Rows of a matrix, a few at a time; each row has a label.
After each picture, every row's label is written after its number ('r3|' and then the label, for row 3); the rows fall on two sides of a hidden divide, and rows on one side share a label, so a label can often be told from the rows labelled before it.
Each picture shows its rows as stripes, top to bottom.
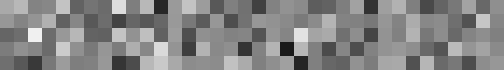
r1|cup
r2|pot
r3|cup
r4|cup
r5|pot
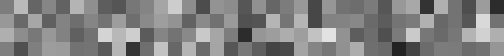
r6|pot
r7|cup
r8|cup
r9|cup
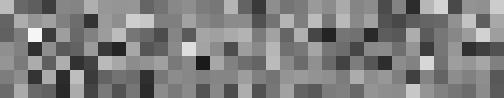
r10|cup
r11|cup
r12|cup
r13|pot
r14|cup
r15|pot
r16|pot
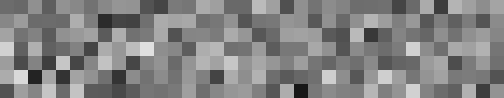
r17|cup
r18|pot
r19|cup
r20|cup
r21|cup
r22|pot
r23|pot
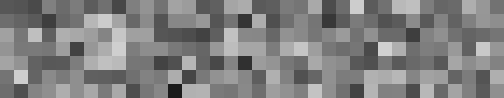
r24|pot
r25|cup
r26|cup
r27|cup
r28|cup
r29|pot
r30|cup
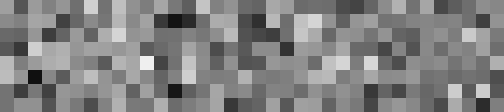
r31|cup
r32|cup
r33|cup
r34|cup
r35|cup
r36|pot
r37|cup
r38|cup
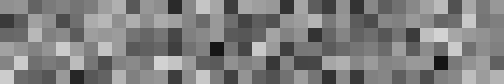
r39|cup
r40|cup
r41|cup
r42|cup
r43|pot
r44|cup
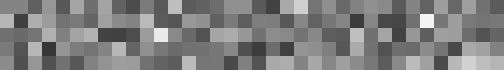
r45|pot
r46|cup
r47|pot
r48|cup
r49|cup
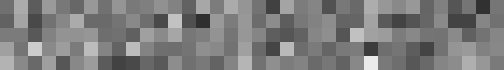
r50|pot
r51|pot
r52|pot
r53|cup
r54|pot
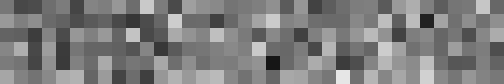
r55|cup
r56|pot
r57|pot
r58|pot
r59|pot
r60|pot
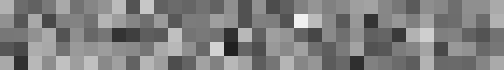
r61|cup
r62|cup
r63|pot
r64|cup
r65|cup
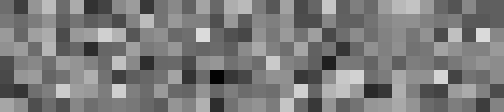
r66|pot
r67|pot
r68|cup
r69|pot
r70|cup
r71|pot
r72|cup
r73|pot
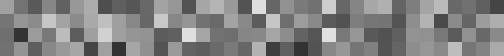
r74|pot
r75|cup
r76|cup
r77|pot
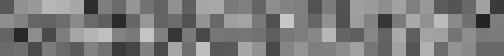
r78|pot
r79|pot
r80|cup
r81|pot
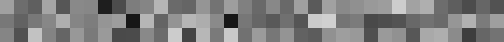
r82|pot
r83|cup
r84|pot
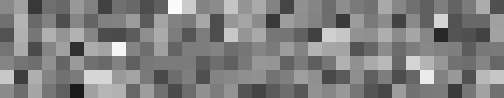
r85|pot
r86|pot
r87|pot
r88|cup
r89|pot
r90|cup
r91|cup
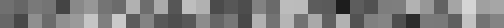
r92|cup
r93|cup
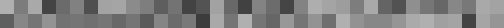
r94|cup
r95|pot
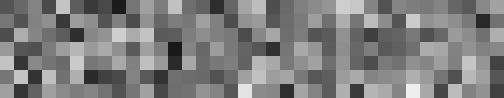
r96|pot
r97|pot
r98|cup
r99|cup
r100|cup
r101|pot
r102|pot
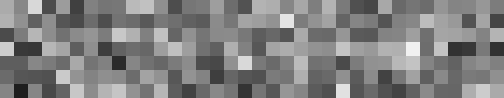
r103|cup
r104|pot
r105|cup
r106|pot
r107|pot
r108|cup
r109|cup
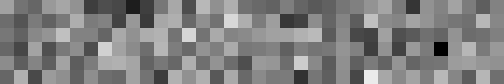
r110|pot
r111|pot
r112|cup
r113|cup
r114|cup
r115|pot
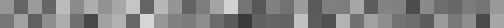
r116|cup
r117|cup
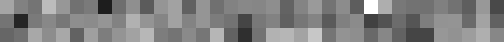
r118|pot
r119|cup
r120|cup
